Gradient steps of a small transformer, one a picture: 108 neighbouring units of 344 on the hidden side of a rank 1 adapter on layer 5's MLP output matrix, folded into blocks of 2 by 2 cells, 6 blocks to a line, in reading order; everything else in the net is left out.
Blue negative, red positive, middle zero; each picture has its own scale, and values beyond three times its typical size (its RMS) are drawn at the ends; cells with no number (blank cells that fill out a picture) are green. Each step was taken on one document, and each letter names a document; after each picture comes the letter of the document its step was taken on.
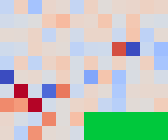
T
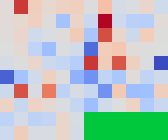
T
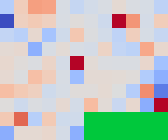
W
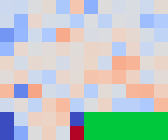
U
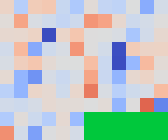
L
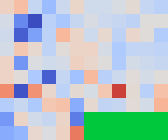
U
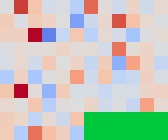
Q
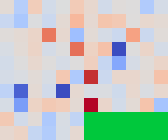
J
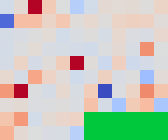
W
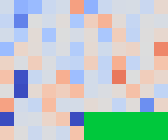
L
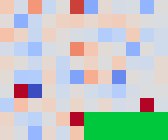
L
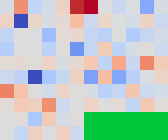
L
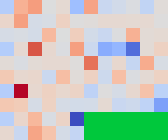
L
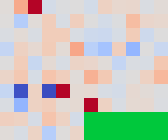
J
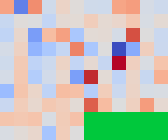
J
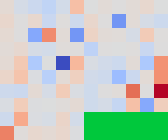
W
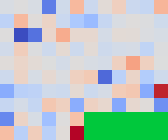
U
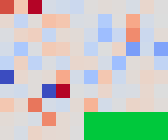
T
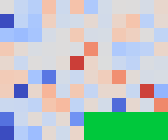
U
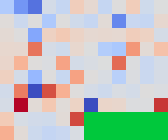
Q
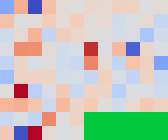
T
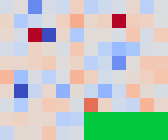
Q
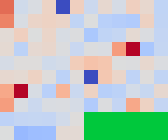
T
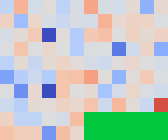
Q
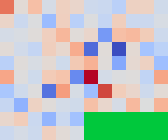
T
